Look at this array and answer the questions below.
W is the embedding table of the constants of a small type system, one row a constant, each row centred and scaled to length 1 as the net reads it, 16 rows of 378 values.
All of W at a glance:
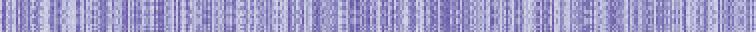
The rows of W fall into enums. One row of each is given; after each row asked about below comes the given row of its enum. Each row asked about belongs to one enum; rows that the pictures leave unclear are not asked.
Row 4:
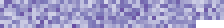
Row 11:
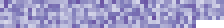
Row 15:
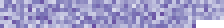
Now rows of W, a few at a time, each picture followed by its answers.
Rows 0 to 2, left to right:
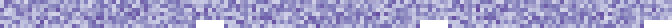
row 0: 4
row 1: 15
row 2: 15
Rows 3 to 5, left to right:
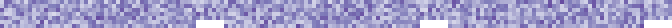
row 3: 4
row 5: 11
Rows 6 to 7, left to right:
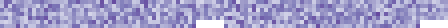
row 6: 11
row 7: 15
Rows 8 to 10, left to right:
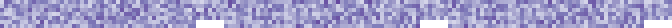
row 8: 4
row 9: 11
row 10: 11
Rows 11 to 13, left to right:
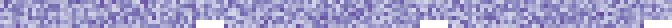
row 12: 4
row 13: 15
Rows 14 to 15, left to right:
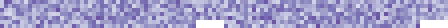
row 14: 4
